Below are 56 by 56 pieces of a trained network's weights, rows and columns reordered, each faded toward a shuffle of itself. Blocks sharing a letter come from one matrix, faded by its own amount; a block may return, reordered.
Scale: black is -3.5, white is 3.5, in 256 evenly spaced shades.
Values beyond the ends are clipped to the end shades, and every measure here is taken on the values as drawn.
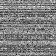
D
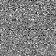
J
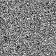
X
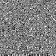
J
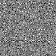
J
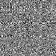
J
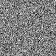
X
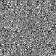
J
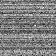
D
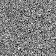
X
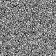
X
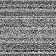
D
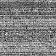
D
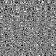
J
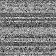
D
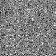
J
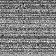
D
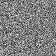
X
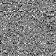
J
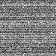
D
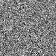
X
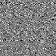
J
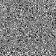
J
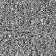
J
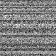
D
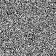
X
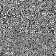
J
